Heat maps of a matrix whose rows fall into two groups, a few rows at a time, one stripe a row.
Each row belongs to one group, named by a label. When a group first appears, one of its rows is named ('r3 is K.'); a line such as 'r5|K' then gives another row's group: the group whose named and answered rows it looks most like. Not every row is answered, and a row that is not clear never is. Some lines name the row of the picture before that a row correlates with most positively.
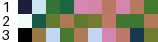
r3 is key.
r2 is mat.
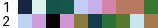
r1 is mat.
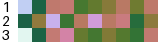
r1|mat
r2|key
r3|mat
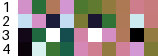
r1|mat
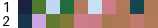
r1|key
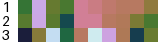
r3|key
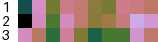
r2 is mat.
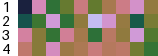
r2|key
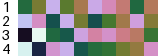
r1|key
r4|mat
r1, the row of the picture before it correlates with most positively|2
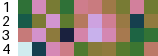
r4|mat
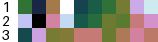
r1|mat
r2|mat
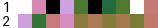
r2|mat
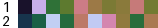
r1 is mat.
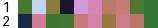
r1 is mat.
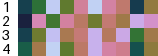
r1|key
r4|key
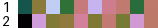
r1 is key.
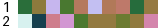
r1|key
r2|mat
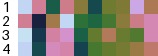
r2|mat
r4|mat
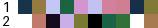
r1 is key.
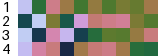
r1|mat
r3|mat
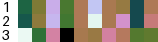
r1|key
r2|key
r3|mat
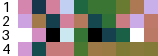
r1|mat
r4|mat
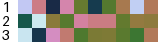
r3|mat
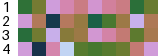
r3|key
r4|mat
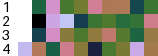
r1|mat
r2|mat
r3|mat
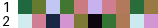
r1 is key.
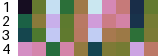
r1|key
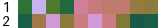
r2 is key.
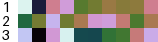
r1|mat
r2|key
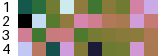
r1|mat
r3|mat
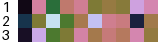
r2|key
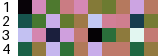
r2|key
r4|key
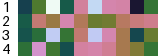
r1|key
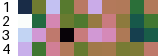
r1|key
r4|mat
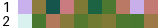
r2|mat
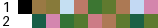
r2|mat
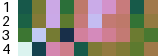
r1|key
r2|key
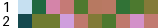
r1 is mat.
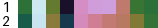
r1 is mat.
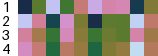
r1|key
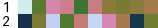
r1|mat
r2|key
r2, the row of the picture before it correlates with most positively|1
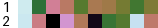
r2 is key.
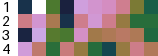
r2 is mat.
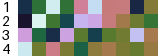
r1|key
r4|mat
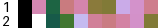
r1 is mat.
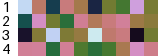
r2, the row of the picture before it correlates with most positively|2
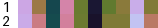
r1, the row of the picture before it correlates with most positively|1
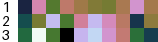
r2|key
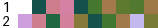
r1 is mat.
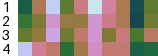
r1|key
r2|key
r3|key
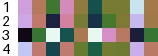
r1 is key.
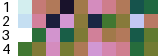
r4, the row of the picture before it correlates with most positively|3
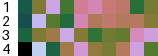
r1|key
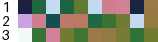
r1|key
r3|mat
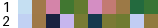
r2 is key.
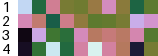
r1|mat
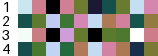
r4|key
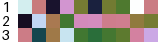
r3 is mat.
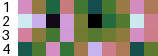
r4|key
